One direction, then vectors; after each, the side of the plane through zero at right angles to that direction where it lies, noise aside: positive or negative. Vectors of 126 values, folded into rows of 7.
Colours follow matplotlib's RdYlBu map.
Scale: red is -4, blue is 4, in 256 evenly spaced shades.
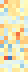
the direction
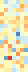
negative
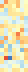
positive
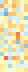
positive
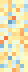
positive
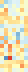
negative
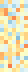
negative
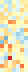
negative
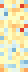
positive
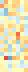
positive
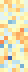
positive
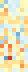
negative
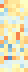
positive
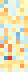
negative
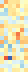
positive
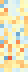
negative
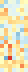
negative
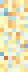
positive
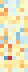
negative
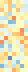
positive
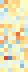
positive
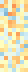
positive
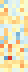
negative
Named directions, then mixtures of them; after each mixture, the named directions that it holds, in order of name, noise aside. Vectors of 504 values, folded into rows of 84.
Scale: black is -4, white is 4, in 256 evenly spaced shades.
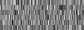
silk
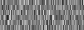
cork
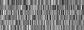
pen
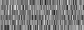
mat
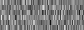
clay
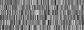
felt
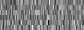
felt, silk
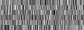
mat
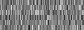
felt, mat, silk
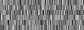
clay, cork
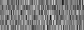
cork, pen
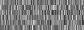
clay, felt, mat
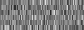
mat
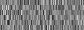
cork, felt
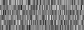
pen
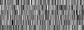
felt, silk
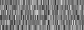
clay, felt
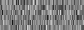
clay, pen, silk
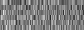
clay, pen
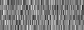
felt, pen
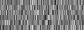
felt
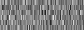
clay, cork
